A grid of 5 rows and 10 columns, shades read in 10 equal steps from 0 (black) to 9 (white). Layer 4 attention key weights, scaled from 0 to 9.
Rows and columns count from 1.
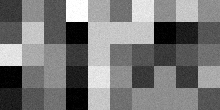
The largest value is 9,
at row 1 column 4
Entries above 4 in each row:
7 4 4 5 4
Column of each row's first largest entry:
4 2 1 5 5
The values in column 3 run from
3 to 5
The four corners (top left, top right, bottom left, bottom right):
2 5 1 3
